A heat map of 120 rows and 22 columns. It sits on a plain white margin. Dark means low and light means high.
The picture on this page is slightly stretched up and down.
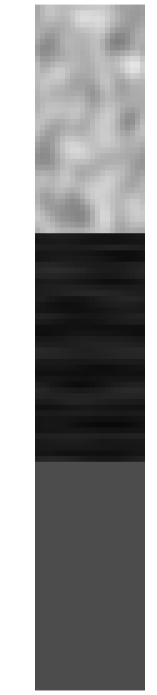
The table splits into 3 rows of 1 panel. Panel 1,1: high, blotchy. Panel 2,1: very low, streaked across, faint in contrast. Panel 3,1: low, flat.
